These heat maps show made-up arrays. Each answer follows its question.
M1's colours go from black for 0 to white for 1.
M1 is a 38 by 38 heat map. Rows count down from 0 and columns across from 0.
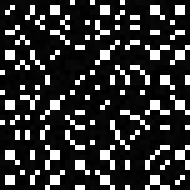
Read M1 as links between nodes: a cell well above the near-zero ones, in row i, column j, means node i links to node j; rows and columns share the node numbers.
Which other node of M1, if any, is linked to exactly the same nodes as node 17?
node 12
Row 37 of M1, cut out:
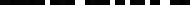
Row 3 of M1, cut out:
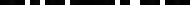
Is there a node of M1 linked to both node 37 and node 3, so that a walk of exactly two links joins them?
yes
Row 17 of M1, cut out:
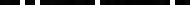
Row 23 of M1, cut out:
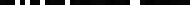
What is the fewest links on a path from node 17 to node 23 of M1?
3
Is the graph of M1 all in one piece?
yes
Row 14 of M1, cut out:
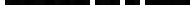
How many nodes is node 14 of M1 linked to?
4
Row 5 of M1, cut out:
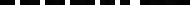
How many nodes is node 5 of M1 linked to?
7
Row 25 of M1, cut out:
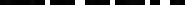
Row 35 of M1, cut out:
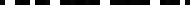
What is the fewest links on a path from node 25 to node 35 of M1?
4
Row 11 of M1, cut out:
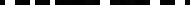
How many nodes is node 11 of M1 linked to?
10
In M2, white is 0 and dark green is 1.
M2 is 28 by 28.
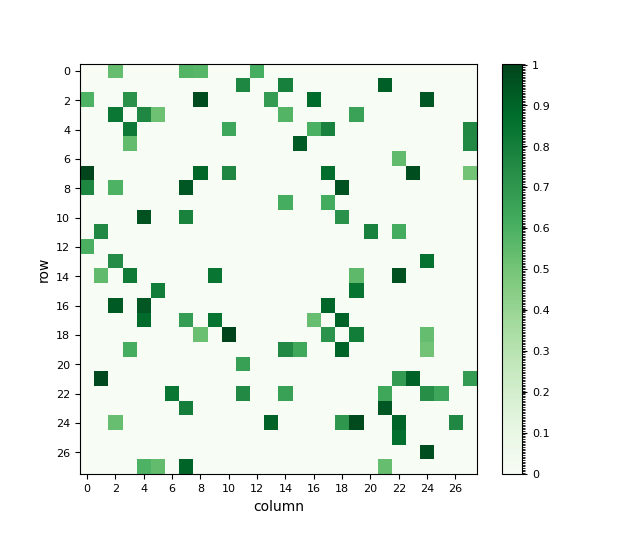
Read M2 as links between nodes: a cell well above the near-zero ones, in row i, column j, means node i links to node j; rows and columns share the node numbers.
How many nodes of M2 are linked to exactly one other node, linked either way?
5
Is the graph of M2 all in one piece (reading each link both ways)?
yes
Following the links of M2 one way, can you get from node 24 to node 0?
yes
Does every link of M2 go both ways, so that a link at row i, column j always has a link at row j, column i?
yes
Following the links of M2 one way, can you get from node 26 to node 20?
yes
